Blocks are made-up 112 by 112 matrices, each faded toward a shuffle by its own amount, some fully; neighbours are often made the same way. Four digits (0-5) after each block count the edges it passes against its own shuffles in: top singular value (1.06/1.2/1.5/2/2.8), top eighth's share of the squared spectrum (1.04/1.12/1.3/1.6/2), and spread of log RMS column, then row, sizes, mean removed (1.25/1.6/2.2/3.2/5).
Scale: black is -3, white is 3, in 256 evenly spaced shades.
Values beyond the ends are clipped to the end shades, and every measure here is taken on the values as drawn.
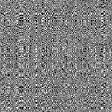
5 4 3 3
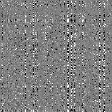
4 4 4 3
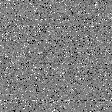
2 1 0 2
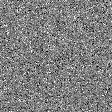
0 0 0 0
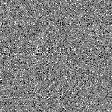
4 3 1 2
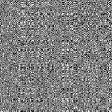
5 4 3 3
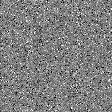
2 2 1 0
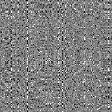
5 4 3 2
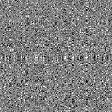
4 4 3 2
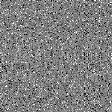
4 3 2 1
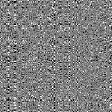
5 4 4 3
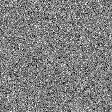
2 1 0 0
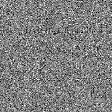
3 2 1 1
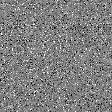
3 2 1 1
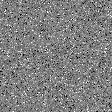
0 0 0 0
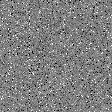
1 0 1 0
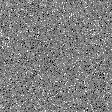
1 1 0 0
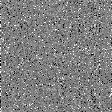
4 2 2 0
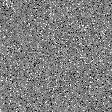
2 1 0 0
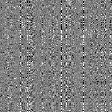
5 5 4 2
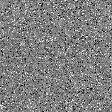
3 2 1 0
